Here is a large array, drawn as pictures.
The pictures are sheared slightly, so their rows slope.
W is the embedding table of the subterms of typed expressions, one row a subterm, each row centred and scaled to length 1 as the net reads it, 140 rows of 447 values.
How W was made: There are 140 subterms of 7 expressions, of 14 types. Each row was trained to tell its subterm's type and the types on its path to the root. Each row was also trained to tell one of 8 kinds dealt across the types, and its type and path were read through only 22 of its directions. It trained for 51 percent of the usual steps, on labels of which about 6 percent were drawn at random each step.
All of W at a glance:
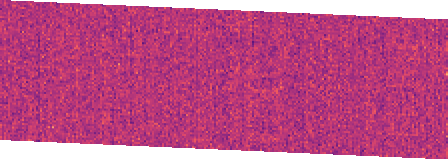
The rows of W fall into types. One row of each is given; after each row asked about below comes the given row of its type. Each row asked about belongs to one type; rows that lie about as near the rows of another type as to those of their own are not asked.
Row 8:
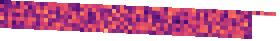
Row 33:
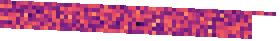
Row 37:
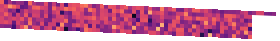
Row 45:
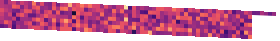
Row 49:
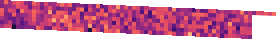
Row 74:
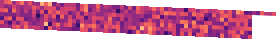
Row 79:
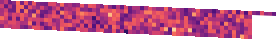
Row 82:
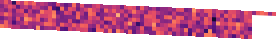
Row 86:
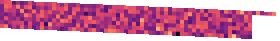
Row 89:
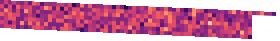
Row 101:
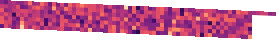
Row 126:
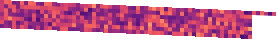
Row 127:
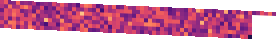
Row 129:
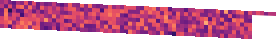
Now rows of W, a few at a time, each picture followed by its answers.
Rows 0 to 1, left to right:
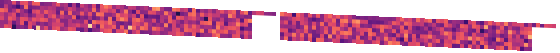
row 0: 33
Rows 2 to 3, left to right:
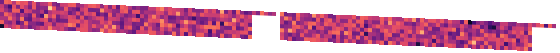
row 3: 49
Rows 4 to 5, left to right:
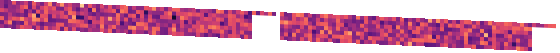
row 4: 129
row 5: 8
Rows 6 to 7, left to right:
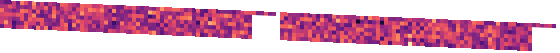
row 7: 82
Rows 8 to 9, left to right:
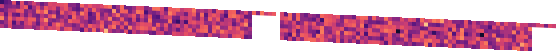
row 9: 74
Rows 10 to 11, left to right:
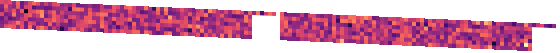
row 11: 37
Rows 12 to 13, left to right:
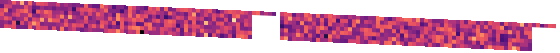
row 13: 86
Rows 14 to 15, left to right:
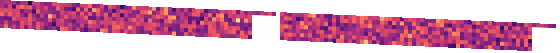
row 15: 82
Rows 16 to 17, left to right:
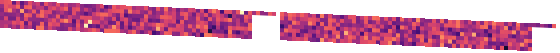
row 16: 86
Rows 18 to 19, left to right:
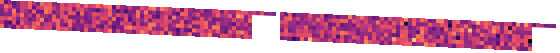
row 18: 126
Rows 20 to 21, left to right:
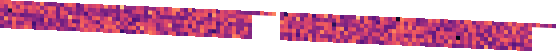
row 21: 33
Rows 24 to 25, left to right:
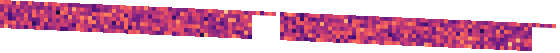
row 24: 74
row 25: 89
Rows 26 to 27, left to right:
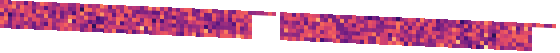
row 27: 33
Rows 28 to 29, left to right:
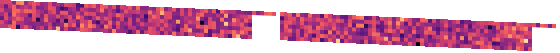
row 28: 127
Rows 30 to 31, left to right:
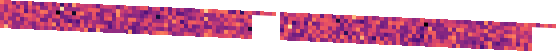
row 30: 127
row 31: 129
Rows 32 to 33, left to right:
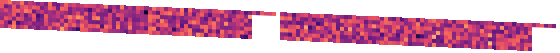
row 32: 127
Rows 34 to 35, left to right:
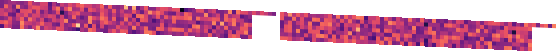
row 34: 101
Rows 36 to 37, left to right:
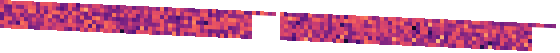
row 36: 101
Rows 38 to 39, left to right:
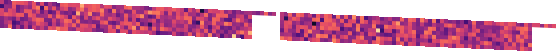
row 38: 45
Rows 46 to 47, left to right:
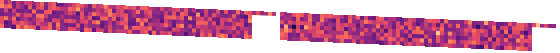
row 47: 101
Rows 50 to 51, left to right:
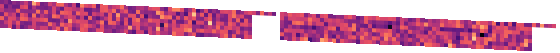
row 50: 79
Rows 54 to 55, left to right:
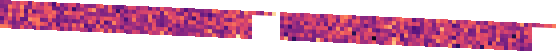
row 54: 129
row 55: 86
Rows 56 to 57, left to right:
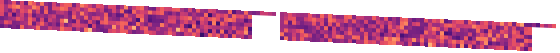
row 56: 8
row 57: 86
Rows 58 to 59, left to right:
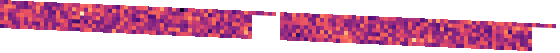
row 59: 8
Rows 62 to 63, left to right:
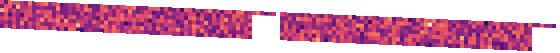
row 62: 33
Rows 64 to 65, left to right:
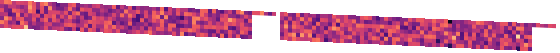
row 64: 101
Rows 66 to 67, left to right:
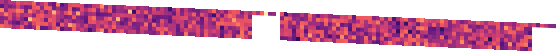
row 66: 101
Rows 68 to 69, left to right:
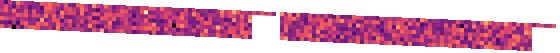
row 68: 74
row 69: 86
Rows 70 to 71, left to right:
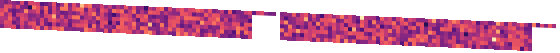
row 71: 129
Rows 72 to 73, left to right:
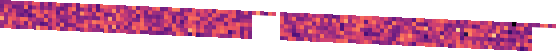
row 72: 33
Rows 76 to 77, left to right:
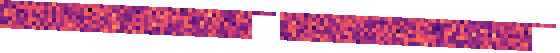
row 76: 45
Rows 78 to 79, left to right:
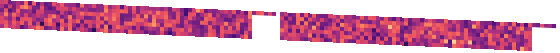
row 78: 82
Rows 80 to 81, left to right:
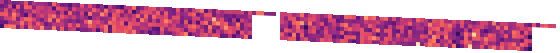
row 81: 127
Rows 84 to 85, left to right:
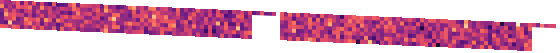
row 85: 45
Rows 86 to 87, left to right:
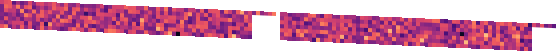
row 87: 126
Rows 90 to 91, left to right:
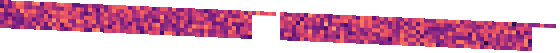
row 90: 49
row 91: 8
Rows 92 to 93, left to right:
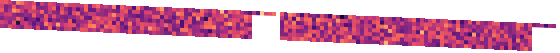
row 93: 45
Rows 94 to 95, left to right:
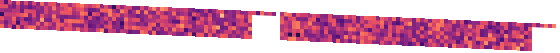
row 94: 79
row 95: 127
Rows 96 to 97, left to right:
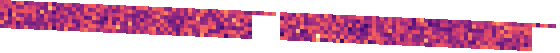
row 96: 127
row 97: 126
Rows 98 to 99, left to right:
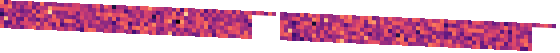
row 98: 86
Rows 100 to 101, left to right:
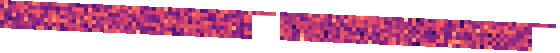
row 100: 49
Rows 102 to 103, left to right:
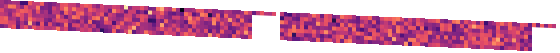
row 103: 126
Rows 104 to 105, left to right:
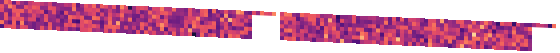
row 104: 127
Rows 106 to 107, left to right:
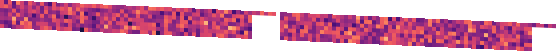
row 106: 8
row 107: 33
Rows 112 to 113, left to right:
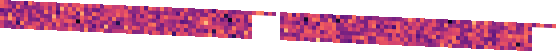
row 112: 37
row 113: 33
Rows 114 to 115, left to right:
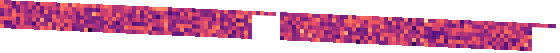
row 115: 101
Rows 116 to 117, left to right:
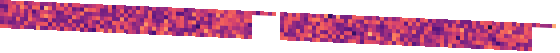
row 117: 86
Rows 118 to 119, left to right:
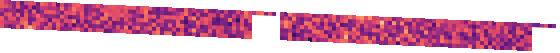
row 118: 37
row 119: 45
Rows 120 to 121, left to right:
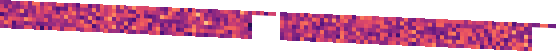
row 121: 8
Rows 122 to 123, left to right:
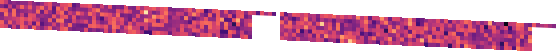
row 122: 126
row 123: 82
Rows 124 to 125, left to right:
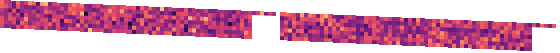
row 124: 37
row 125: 126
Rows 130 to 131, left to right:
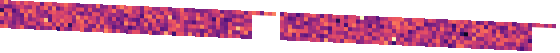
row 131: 37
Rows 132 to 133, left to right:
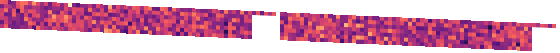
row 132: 49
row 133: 129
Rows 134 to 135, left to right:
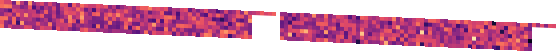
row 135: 8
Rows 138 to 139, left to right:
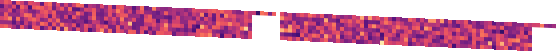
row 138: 126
